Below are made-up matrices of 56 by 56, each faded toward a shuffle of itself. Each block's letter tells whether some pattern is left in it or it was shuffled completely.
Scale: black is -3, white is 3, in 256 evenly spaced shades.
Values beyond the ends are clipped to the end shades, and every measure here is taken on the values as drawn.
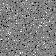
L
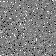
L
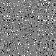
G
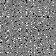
G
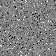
L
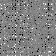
G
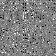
G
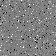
L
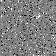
L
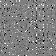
G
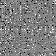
G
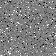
L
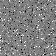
L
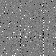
G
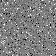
L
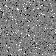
L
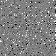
G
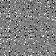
G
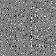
G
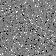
L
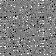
G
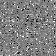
G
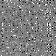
G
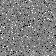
L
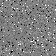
L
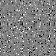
G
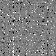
G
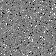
L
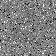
L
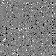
G
